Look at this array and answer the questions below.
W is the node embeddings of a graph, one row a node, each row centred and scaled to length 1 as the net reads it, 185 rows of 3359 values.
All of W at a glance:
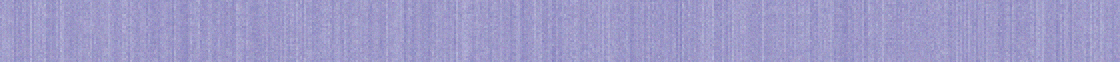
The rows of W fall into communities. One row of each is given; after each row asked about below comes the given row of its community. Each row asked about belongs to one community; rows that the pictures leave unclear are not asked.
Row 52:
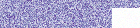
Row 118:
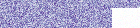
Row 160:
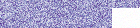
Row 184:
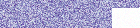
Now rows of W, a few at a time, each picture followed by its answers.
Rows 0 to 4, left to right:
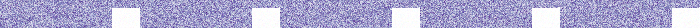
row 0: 160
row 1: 184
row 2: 118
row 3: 184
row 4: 52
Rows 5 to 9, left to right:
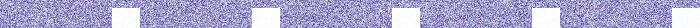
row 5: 160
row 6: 118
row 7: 160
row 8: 160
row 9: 118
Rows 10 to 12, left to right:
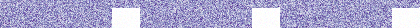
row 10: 52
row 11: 184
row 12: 184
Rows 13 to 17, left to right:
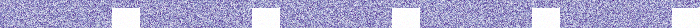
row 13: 52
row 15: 52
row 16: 52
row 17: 118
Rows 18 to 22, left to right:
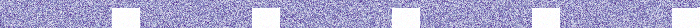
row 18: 52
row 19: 184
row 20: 52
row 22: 184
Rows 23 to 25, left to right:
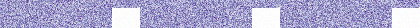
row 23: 118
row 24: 184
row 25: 118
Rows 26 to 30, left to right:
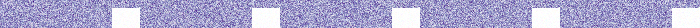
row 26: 160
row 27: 52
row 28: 184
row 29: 184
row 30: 118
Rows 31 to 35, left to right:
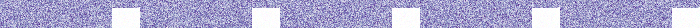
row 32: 160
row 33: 184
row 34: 184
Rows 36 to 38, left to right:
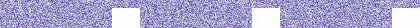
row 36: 184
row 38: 184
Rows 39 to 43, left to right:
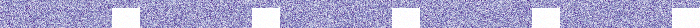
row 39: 118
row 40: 118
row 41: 160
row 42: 118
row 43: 160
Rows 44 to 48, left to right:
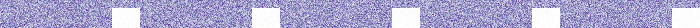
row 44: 160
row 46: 118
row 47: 160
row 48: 160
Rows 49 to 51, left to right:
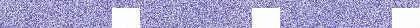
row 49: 52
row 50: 184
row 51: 184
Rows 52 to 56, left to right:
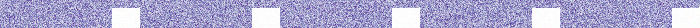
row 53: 160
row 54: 118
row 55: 52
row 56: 184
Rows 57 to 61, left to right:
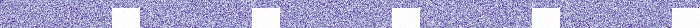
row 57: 184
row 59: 184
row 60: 52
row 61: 160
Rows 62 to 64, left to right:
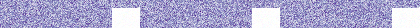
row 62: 118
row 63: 52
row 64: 118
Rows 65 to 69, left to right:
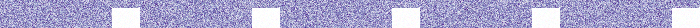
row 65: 184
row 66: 184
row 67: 184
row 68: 118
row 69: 118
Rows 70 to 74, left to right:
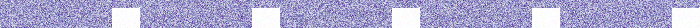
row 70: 184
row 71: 160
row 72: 118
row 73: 160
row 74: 184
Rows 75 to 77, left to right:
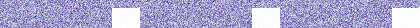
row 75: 184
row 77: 118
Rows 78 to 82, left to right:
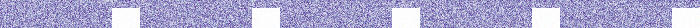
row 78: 118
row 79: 160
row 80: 160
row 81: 52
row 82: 52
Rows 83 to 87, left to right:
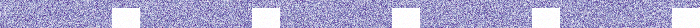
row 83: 52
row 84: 160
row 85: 160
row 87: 52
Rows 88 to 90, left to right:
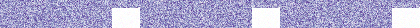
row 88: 184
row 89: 52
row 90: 160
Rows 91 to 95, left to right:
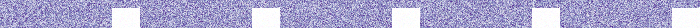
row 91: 118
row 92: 184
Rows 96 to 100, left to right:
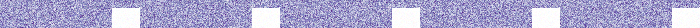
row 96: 52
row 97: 52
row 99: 184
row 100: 52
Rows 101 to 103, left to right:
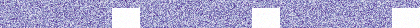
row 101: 184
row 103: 118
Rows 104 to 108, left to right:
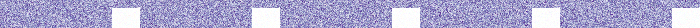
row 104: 118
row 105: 52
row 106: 184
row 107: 184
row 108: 184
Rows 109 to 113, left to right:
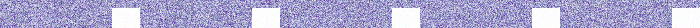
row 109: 160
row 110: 118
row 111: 52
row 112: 184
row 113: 160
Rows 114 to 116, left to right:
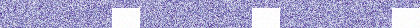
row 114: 118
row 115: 52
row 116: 52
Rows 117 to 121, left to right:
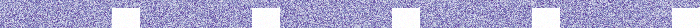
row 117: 52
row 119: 184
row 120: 118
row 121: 184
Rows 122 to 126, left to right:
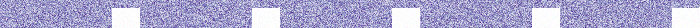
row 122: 184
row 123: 118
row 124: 184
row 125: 160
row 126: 52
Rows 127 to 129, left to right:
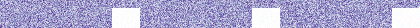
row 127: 160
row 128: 52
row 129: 118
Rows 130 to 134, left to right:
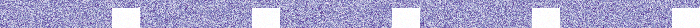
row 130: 184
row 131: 118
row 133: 52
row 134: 118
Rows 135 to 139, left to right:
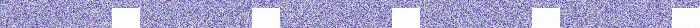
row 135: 184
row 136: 52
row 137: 118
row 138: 52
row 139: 118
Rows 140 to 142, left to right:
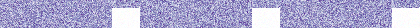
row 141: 160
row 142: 52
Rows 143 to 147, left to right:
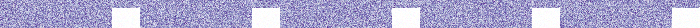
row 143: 184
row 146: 52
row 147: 52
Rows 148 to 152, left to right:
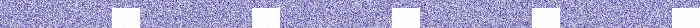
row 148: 52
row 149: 184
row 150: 52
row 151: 160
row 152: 184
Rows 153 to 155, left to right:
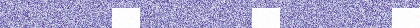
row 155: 52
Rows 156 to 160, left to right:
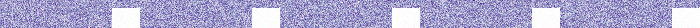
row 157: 52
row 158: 52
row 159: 52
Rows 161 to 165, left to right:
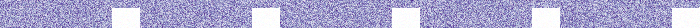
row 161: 184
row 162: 184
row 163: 52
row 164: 52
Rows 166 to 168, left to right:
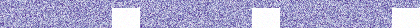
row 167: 52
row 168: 52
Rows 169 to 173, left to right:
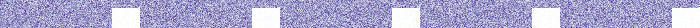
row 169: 118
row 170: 118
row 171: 118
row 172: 184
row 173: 184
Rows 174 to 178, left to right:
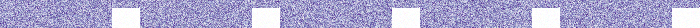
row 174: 160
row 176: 52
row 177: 184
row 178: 160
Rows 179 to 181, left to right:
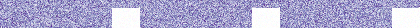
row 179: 160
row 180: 52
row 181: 184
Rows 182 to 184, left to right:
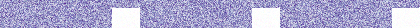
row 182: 52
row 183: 184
